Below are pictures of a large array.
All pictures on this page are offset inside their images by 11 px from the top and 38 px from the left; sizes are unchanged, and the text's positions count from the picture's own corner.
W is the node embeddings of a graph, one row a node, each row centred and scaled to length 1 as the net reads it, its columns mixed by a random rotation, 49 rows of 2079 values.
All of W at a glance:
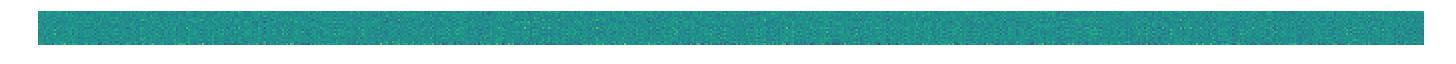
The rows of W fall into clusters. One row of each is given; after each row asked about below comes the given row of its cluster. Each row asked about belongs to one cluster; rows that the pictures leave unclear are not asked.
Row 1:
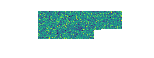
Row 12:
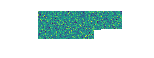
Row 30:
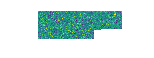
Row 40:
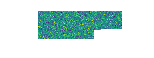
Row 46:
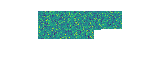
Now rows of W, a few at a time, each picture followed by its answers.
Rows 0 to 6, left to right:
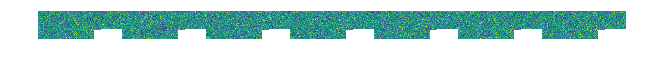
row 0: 46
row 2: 12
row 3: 12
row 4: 40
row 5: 46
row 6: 46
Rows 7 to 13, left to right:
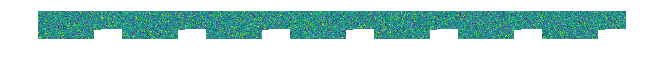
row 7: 12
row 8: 1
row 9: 40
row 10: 30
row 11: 1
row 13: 12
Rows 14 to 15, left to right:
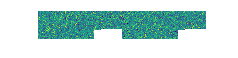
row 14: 1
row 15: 30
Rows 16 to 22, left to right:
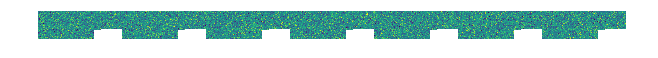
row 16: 30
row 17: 40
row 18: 46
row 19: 30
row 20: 12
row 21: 1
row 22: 46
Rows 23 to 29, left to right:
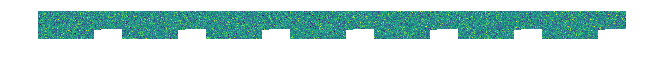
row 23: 30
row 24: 12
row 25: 12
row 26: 12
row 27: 40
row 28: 1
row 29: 40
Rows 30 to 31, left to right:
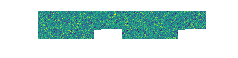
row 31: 30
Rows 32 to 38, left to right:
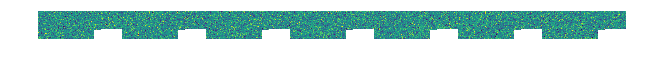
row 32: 12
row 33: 1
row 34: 40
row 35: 40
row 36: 46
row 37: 1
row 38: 30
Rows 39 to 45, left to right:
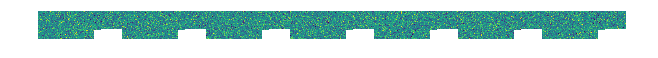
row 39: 46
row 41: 12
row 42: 12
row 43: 1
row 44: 30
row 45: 46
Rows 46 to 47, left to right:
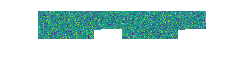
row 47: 1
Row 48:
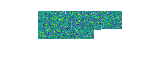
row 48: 1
